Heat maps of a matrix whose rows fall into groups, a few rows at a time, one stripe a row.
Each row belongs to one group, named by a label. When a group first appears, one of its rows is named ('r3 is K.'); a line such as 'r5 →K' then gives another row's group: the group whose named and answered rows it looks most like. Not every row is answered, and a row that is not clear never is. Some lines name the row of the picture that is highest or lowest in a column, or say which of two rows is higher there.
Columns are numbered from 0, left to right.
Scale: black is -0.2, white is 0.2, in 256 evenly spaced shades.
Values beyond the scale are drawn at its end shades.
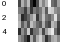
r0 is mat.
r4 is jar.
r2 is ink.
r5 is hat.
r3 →ink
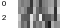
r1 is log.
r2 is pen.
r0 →log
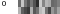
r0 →mat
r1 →hat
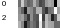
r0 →log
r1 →hat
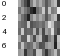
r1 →mat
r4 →jar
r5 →pen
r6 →log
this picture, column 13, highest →1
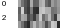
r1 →mat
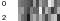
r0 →jar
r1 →mat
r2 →ink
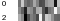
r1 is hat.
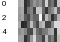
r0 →log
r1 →hat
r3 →hat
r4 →log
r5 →log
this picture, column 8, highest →3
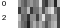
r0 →pen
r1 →jar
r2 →ink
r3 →ink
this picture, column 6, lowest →2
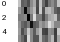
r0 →pen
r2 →ink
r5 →pen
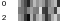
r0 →ink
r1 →pen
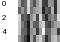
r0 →pen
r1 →pen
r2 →pen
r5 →hat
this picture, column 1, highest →1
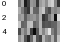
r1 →hat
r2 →pen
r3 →pen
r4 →mat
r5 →log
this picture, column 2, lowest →0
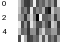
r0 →log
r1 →hat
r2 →pen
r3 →ink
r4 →ink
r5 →mat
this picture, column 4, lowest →5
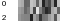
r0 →pen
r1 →hat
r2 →log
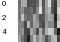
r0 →mat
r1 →mat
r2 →log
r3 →log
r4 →jar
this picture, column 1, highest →2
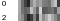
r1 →pen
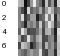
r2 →log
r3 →jar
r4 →mat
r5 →pen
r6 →mat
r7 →pen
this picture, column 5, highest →0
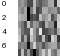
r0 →log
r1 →ink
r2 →mat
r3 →log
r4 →pen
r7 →mat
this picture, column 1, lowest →5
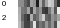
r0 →jar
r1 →pen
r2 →hat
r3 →log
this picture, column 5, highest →3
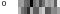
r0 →log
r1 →hat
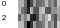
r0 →log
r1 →hat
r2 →mat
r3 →log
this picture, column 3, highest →2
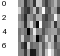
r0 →hat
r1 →ink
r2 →hat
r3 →pen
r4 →ink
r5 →log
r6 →jar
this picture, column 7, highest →3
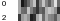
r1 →jar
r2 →mat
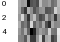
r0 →mat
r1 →hat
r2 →log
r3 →hat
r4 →mat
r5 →mat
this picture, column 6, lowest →0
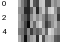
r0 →hat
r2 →ink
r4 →jar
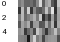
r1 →log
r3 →log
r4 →hat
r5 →ink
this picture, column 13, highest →0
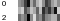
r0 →hat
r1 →pen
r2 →ink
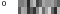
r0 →ink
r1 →mat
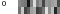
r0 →ink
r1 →log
